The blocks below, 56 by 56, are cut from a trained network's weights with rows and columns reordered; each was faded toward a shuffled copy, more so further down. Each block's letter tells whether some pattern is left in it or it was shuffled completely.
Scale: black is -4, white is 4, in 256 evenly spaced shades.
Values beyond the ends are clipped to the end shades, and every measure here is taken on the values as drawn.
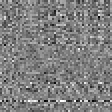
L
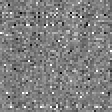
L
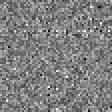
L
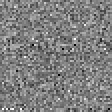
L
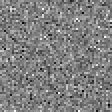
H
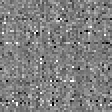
L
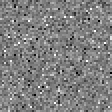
H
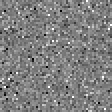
H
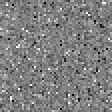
H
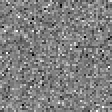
H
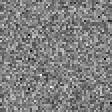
H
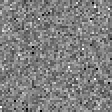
H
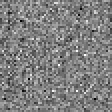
L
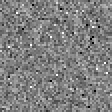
H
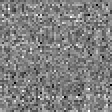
L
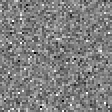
H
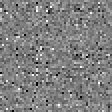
L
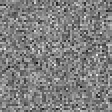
L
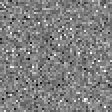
H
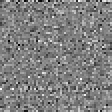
L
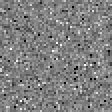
H
